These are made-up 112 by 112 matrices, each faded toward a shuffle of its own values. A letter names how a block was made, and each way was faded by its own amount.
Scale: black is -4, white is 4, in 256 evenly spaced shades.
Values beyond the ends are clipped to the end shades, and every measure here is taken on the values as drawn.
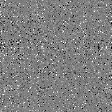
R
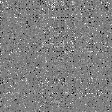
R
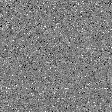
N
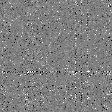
R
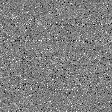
N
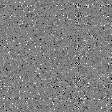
R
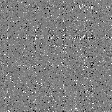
R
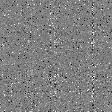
R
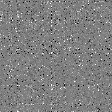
R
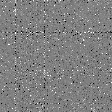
R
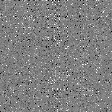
R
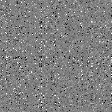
R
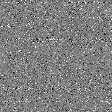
N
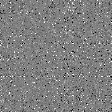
R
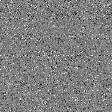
N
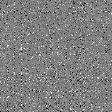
R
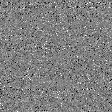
N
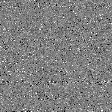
N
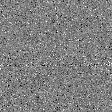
N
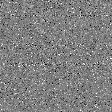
N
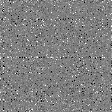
R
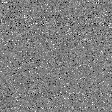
N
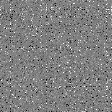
R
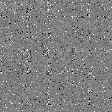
R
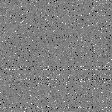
R
